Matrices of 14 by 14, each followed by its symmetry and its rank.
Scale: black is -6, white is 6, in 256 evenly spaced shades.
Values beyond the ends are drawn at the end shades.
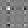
symmetric, rank one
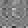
neither, rank two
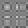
symmetric, rank one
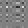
neither, rank one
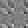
antisymmetric, rank two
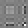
symmetric, rank one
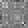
symmetric, rank three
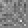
symmetric, rank three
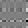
neither, rank one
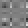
neither, rank one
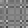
symmetric, rank one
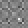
symmetric, rank three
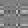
neither, rank one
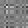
symmetric, rank one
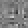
antisymmetric, rank two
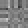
antisymmetric, rank two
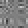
antisymmetric, rank two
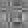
antisymmetric, rank two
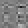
neither, rank two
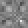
symmetric, rank three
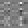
neither, rank two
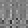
neither, rank two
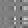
neither, rank one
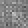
symmetric, rank three
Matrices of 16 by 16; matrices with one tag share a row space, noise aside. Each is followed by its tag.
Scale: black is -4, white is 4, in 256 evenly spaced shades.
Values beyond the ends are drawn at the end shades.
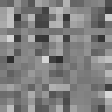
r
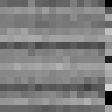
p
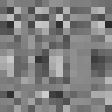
r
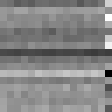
p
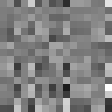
r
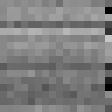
p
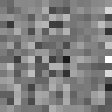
r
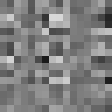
r
